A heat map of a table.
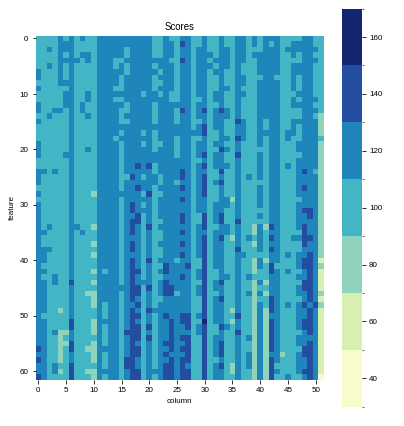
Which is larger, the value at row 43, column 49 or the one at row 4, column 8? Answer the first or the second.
the first
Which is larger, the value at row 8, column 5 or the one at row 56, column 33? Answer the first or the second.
the second
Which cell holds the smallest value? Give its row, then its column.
61, 51
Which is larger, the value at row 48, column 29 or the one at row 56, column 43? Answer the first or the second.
the second
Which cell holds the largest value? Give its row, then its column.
51, 30
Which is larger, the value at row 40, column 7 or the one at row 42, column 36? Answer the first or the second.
the second
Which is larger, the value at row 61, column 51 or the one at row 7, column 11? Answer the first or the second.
the second
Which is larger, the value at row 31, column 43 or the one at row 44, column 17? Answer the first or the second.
the second
